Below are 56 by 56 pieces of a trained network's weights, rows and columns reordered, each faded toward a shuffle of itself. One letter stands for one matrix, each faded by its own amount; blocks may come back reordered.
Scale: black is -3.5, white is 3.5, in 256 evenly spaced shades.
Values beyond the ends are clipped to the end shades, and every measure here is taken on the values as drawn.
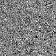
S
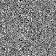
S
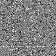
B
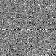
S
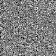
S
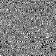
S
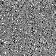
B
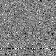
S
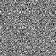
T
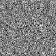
T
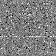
B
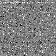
B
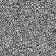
T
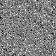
B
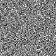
S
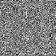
S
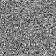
T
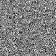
S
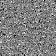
B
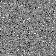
B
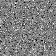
B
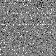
B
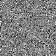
B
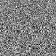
T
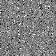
B
